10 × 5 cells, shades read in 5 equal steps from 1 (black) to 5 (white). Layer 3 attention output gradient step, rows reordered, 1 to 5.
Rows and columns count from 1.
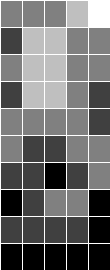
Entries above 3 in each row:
2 2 2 2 0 0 0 0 0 0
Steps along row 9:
same same same down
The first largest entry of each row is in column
5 2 2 2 1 1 5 3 1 1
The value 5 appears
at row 1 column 5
